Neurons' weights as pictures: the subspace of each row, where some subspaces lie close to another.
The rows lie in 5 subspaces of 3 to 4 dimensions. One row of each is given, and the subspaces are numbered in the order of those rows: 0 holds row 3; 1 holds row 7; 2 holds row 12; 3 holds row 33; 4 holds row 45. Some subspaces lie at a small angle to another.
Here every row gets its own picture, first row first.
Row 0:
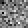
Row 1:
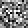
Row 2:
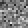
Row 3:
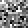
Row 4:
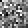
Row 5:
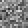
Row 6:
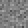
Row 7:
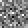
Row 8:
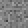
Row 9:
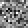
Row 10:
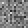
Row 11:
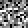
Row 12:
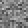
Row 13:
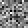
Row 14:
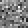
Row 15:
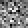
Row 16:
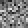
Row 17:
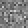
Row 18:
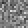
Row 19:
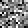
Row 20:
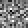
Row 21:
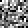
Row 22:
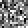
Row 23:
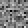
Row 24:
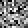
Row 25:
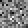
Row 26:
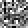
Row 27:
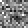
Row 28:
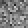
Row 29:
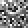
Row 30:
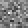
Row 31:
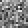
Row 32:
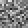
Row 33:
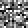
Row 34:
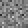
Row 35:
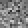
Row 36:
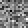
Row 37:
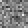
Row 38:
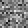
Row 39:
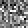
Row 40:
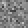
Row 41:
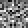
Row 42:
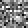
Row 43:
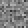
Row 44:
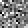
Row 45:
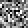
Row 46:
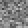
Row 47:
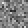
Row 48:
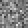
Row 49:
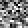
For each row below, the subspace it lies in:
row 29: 0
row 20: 1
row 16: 1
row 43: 3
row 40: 2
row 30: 2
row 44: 4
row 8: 4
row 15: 2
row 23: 3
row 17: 4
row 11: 4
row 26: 2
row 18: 1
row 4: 4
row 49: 2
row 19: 4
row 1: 4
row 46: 2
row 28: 0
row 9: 4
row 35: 2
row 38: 4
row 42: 3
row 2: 4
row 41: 1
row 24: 2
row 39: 1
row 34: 1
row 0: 4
